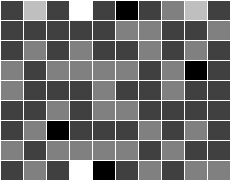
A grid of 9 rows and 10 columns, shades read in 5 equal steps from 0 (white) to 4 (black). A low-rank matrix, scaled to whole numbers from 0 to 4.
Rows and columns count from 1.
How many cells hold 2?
33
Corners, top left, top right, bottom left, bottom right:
3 3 3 2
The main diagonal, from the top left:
3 3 3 2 2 2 2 2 2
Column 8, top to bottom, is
2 3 3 2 2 3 3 2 3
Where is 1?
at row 1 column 2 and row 1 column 9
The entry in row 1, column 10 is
3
